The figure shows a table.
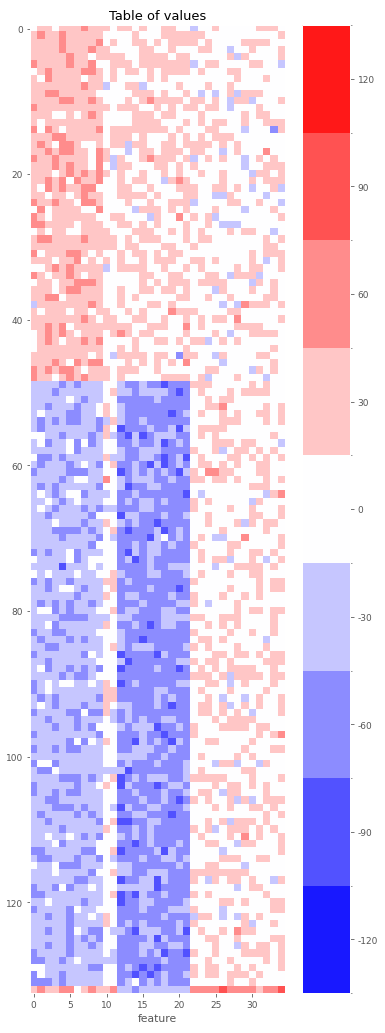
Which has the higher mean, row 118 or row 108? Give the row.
118
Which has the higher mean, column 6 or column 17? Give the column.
6
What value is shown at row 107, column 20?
-60
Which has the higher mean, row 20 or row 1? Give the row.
20
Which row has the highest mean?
132
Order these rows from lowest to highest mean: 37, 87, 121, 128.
128, 121, 87, 37
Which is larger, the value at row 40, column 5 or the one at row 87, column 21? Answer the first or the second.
the first
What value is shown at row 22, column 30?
-30
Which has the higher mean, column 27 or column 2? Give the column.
27
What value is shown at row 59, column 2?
-60
